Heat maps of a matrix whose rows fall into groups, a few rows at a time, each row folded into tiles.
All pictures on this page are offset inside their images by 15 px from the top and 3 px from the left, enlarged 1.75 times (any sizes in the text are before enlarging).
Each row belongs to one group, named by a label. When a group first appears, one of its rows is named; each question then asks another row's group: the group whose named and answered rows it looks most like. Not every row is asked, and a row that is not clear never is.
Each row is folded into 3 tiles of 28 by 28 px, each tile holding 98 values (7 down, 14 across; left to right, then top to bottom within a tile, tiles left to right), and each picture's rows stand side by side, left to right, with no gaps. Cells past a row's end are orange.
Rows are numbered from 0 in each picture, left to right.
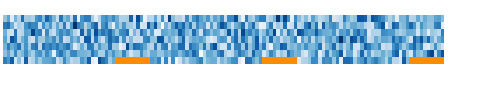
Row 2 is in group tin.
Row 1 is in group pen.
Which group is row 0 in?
pen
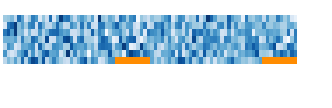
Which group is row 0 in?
tin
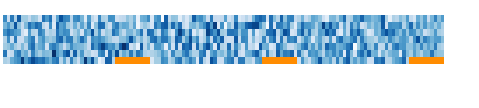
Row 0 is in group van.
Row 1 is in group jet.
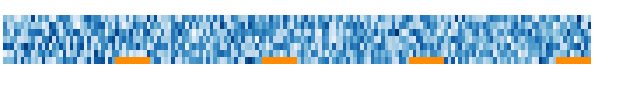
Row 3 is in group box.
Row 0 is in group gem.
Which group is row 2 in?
jet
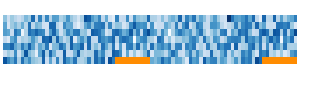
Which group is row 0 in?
gem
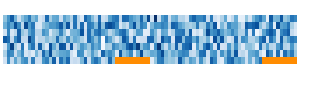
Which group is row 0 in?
jet
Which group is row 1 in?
jet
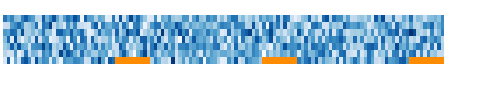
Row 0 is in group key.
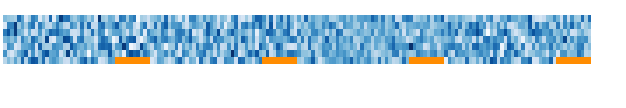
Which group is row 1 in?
jet
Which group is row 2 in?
van
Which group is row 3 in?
pen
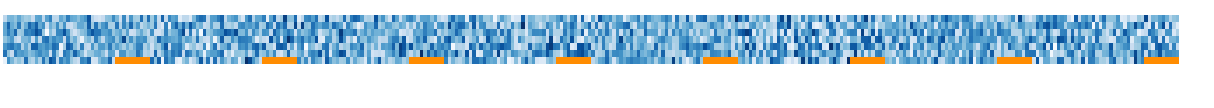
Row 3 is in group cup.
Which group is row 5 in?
key
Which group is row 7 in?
jet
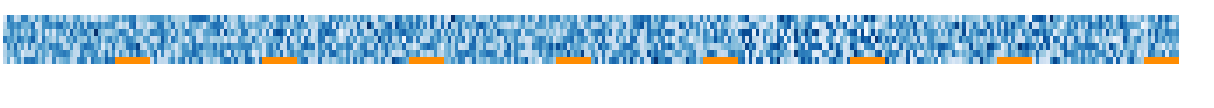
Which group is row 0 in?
jet
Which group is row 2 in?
pen
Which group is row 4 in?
key
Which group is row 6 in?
cup
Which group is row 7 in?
key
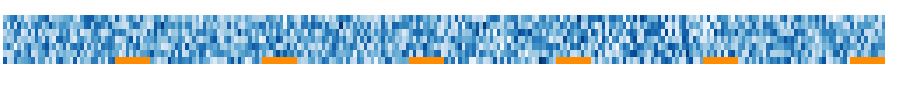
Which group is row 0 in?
gem
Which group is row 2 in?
jet
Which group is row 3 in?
box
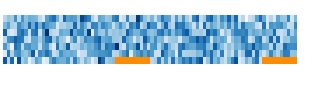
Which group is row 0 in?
box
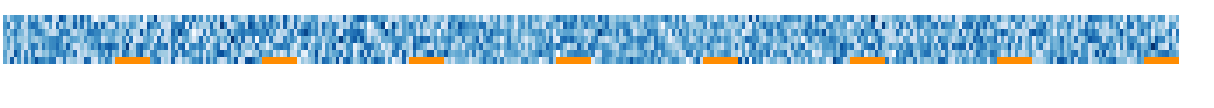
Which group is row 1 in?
pen
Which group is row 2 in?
tin
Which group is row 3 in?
cup
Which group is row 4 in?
van
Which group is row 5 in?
box
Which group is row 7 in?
tin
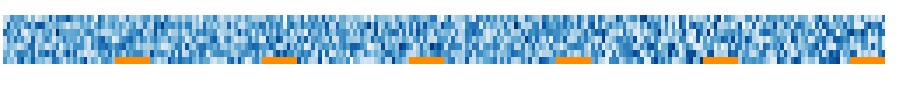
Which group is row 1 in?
cup
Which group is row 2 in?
cup
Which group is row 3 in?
pen
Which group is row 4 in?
key
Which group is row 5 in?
gem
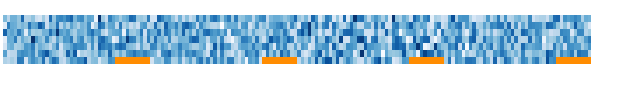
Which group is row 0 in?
tin
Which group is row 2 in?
tin
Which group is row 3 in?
jet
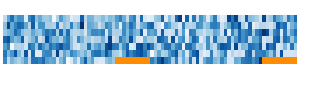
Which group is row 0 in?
cup
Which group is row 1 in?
gem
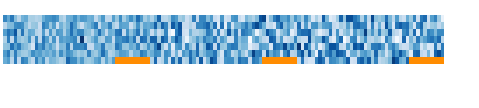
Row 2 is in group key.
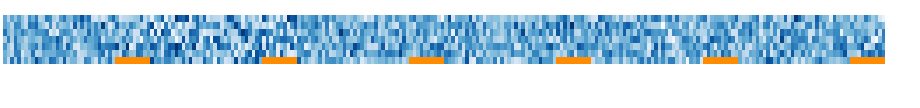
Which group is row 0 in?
van
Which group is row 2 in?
cup
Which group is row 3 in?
cup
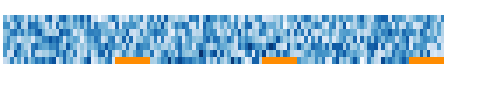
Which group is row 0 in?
van
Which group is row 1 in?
van
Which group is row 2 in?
gem
